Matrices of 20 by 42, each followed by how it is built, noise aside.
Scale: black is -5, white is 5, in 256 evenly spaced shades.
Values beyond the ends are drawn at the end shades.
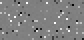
sparse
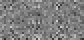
low rank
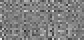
low rank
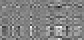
low rank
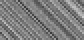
Toeplitz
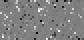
sparse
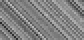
Toeplitz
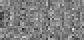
low rank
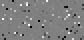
sparse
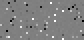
sparse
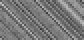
Toeplitz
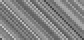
Toeplitz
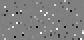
sparse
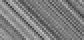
Toeplitz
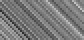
Toeplitz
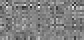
low rank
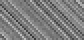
Toeplitz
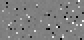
sparse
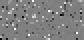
sparse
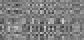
low rank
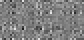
low rank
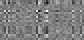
low rank
